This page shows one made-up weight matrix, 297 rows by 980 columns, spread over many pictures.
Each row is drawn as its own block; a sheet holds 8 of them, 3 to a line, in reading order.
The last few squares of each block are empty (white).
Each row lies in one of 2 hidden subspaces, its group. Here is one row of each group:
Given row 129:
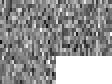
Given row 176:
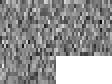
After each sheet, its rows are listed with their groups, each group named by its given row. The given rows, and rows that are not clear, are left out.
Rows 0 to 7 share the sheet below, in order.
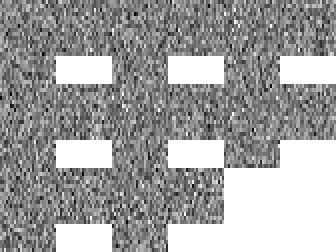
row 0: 129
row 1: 176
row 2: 129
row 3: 129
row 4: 129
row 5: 129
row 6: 129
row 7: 176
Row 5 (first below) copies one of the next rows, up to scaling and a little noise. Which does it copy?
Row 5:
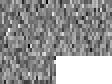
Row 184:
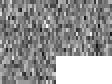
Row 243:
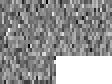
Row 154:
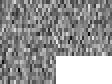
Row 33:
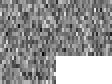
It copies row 243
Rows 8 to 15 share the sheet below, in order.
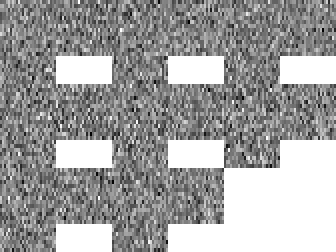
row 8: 176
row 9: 129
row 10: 176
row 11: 129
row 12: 176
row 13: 129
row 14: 176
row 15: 129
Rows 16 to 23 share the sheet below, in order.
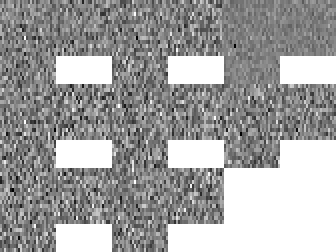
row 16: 176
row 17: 176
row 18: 176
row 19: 176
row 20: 129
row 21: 176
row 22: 129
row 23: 176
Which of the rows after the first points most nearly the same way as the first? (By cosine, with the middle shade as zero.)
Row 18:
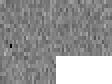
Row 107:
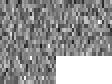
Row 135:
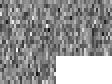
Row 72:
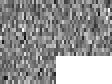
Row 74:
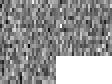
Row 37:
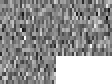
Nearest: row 72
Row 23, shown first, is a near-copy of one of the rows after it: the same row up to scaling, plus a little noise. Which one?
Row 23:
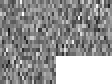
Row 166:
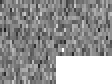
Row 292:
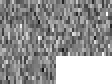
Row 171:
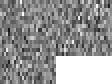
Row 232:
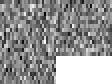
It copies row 171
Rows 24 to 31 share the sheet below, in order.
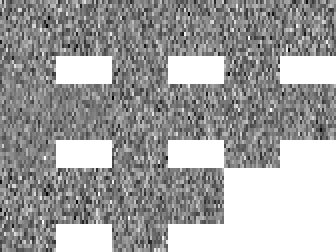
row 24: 129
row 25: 176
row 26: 176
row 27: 176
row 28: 129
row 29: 129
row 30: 129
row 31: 129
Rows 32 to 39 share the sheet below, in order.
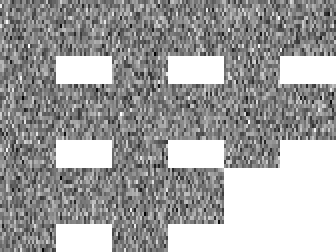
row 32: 129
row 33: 129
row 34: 176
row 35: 176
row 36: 129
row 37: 176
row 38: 129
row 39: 176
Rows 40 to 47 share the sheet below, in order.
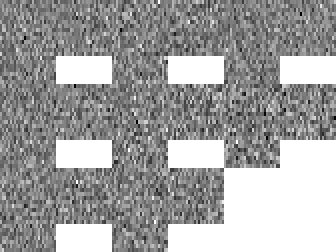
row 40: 176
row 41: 129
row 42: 176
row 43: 176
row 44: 176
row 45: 129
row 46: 176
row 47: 129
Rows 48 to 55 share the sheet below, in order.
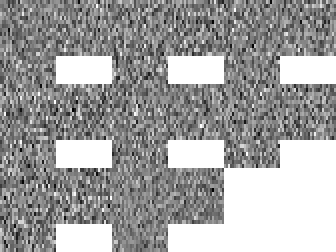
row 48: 176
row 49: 176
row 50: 129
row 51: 176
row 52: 176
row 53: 129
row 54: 176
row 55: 176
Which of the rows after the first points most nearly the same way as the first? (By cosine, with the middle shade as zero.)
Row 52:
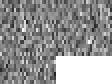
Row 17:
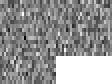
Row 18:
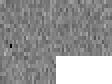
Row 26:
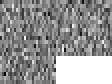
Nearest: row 17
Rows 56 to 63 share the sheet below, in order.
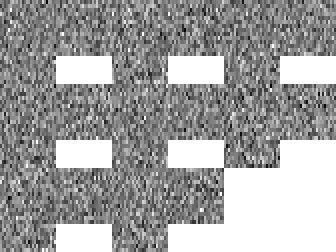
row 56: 129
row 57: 129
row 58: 176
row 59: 176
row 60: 176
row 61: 129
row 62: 129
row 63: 176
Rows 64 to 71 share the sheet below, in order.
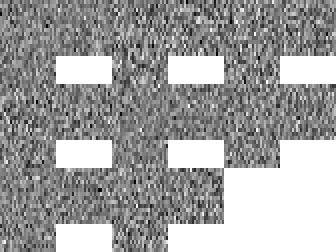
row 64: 129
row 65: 176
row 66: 129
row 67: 176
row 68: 129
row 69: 176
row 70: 176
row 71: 176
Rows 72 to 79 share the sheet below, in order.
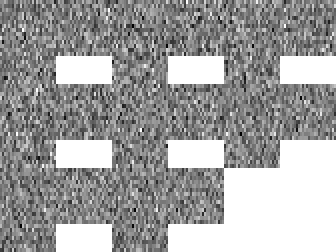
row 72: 176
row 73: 176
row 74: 129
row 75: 129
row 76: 129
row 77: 176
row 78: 176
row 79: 176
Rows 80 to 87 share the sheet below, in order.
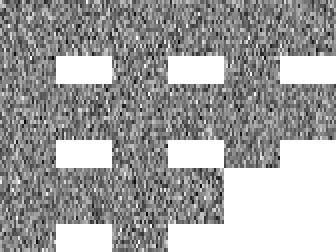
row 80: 176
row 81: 176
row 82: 176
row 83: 176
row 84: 129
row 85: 129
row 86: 129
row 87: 176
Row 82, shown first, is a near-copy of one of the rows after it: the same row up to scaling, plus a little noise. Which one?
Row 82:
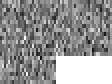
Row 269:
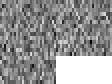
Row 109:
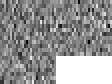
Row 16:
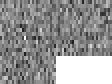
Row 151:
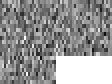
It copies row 151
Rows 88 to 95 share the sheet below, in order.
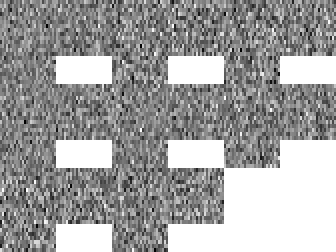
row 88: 129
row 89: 129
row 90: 129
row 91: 176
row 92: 129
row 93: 129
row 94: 176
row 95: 129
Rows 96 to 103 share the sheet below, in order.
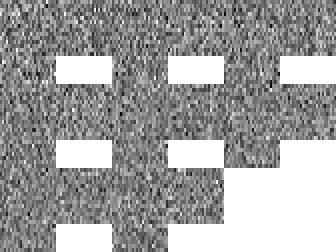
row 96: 129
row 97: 176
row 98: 129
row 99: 176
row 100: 129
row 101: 129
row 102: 129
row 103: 176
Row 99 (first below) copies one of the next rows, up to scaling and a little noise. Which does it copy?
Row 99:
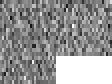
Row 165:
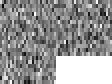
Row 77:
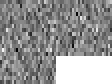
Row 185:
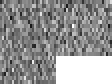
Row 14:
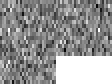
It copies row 185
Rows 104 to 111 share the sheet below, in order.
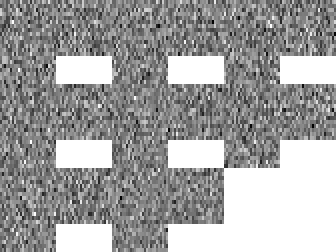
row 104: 129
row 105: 176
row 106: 129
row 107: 176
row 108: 176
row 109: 176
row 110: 176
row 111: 129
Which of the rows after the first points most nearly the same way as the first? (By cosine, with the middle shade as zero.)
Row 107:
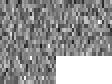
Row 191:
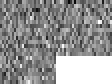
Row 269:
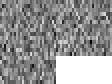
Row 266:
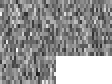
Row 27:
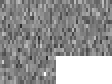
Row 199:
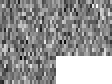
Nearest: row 191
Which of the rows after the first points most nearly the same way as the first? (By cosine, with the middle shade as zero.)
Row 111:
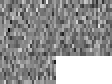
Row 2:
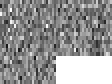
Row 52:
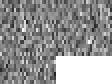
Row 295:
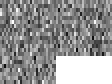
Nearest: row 52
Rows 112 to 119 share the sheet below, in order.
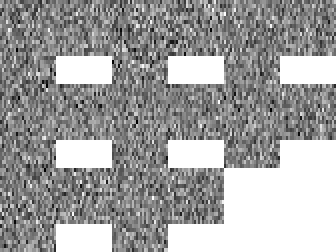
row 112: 129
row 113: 176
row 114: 129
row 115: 129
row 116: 176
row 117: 129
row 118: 176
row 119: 129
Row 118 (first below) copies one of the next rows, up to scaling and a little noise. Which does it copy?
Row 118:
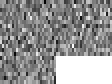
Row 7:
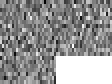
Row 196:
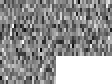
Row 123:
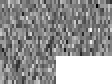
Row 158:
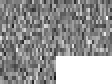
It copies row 7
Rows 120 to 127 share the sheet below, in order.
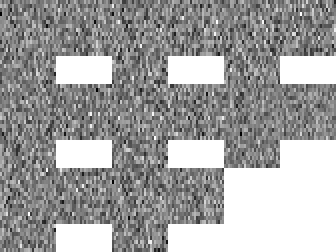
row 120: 129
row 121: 129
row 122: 176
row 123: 176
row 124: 129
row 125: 129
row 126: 129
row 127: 129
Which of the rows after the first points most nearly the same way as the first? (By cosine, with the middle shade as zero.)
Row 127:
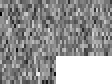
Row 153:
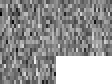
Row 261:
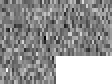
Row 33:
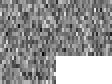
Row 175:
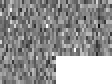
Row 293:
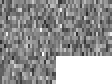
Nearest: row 153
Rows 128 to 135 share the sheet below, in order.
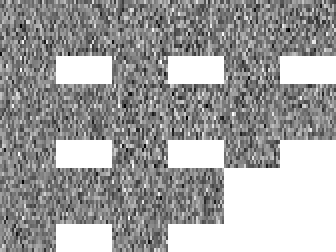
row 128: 176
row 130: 176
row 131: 129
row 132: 129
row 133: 129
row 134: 176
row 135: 129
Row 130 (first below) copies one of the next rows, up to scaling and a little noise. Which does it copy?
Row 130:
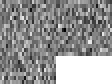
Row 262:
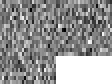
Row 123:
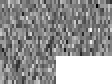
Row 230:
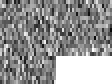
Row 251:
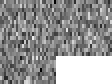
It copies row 262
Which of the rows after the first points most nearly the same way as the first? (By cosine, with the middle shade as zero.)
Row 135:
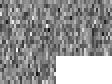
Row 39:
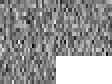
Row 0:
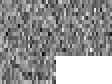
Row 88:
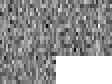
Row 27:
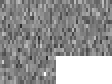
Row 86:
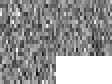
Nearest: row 86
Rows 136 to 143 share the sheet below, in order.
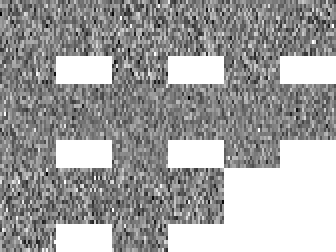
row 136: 129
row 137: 129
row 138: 176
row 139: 176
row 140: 176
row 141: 176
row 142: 129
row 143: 129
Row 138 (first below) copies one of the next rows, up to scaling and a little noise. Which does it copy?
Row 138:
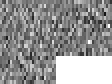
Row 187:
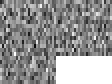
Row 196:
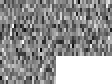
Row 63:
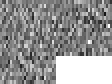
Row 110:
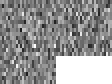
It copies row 63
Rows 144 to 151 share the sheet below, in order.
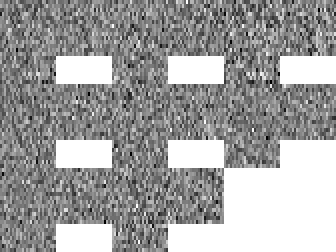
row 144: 129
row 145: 176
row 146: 129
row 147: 176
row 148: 129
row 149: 129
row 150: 176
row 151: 176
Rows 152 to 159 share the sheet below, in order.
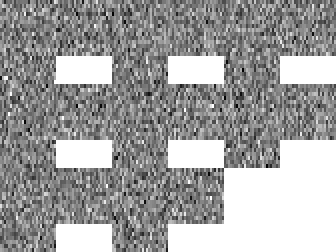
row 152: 176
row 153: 129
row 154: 129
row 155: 129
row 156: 176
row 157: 129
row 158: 176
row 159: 176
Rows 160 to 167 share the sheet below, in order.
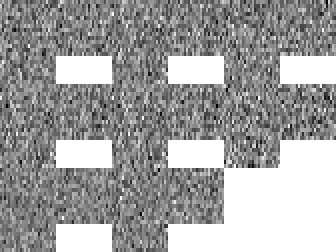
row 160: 129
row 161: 129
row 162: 176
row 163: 129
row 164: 129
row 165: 176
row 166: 176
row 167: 129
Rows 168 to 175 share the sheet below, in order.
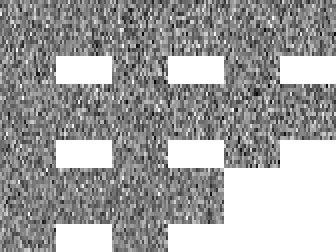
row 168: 129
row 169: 129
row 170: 129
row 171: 176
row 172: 129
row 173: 176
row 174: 129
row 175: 129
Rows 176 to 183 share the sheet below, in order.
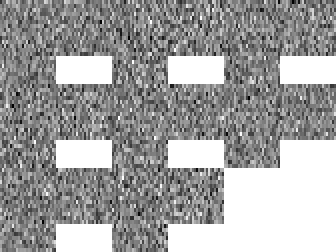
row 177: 176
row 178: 176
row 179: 129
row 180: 129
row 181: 176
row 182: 129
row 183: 129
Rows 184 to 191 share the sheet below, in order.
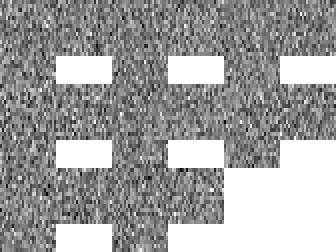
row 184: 129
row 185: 176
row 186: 176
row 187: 176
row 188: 129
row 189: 176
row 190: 129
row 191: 176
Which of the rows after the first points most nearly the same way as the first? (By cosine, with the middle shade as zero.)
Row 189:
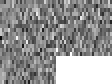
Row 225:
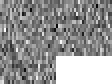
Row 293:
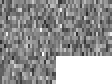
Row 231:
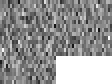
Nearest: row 225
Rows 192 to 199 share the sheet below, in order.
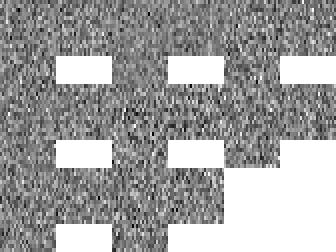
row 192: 129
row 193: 129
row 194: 176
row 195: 129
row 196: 176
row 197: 129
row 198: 176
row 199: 176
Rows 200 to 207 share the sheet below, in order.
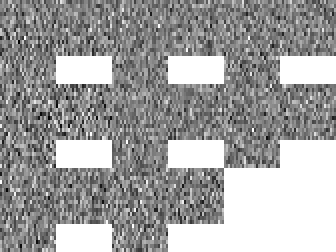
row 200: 176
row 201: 129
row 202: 176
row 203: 129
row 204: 176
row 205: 129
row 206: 129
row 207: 176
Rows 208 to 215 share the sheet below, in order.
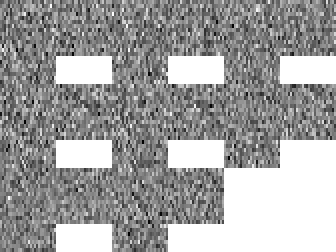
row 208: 176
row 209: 129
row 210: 176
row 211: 176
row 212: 176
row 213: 176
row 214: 129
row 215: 176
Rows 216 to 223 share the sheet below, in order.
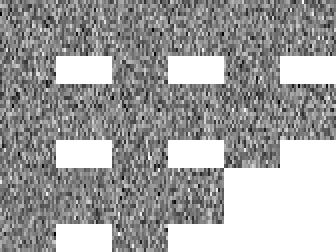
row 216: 129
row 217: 129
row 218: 176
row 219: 129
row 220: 129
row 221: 176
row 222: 129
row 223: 129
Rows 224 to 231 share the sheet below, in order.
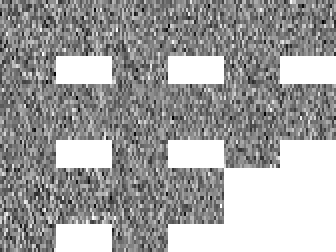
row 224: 129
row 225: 176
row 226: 176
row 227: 176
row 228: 176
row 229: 129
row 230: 176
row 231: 176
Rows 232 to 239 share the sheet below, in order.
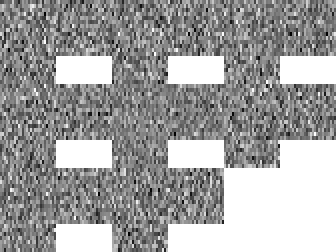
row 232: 176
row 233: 129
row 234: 129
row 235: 176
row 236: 176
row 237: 129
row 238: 129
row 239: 176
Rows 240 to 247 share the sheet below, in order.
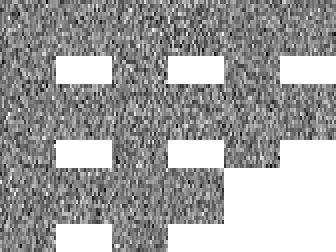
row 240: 129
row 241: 129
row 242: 129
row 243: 129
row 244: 176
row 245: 129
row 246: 129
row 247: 176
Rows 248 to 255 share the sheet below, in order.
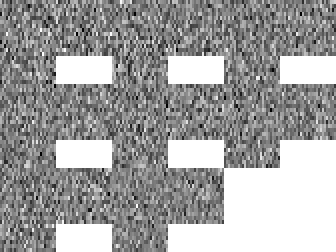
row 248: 129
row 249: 176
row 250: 176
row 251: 176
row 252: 176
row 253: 129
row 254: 176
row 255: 176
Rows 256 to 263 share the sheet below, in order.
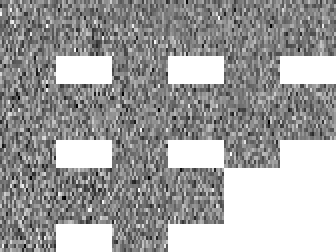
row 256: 129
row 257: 176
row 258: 129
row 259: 129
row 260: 129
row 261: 176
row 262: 176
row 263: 176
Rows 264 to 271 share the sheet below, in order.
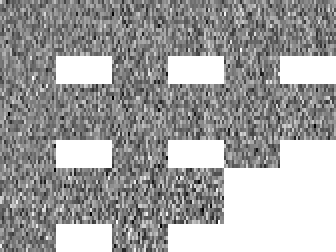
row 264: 176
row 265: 129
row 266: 129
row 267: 129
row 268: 129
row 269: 176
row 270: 176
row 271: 176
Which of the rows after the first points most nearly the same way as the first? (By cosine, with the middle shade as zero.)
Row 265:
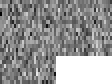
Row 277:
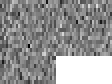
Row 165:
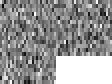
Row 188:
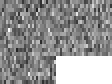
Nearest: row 188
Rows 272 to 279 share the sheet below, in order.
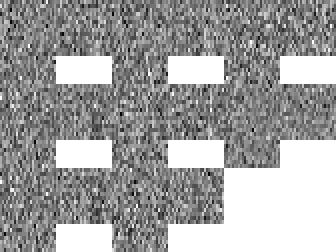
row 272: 129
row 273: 129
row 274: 176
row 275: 129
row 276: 129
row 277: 129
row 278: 129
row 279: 176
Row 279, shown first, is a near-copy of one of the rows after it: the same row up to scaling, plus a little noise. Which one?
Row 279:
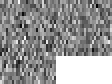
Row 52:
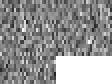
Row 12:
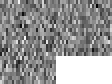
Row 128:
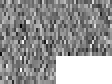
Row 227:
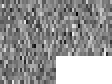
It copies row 12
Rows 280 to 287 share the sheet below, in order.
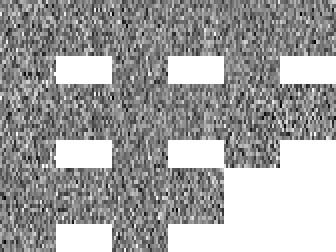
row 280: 129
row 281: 129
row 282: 176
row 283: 129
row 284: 129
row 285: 129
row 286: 176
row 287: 176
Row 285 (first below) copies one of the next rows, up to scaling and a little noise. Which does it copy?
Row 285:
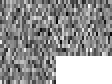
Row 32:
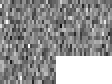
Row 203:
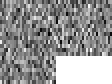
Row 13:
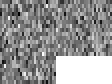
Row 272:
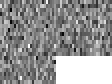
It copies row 203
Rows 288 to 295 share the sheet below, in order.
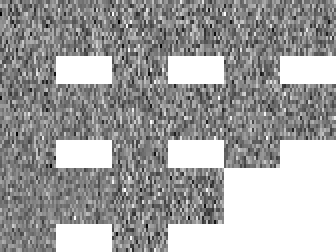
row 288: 129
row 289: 129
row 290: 129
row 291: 129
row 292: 176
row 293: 129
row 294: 129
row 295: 129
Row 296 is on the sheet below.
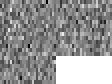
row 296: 129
